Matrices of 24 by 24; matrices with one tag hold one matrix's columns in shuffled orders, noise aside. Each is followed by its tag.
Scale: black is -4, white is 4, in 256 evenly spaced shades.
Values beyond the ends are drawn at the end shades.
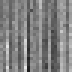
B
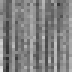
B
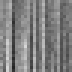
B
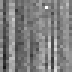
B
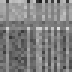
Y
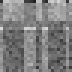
Y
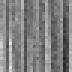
B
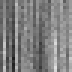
B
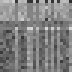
Y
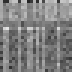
Y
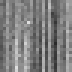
B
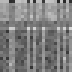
Y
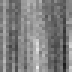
B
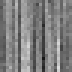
B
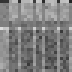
Y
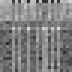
Y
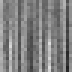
B
